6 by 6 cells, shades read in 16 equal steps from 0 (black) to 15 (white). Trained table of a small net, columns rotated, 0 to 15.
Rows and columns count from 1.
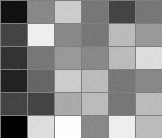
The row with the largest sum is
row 6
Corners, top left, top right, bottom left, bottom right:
1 7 0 11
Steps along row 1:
up up down down up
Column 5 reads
4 11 11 7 7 14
